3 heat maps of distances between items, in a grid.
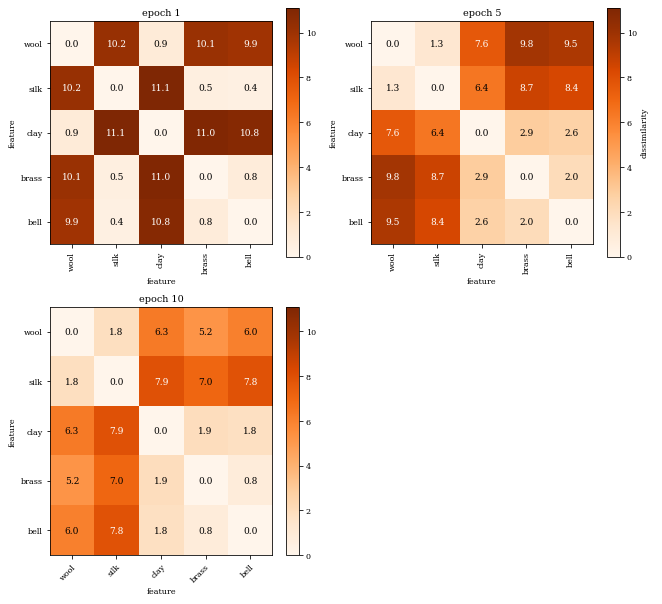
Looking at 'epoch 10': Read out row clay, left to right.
6.3 7.9 0.0 1.9 1.8
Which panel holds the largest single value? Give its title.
epoch 1
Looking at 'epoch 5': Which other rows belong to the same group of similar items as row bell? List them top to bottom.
clay, brass
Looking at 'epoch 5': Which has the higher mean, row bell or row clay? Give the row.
bell
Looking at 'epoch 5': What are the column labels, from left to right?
wool, silk, clay, brass, bell
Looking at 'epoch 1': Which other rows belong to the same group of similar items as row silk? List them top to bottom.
brass, bell
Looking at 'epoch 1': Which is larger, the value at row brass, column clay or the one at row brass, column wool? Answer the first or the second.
the first
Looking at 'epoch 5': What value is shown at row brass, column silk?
8.7
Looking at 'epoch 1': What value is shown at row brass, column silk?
0.5
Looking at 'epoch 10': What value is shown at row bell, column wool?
6.0
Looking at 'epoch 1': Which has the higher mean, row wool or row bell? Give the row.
wool
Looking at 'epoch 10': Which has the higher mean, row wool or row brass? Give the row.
wool
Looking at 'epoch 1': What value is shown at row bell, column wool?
9.9
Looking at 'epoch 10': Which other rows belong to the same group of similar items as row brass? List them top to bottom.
clay, bell
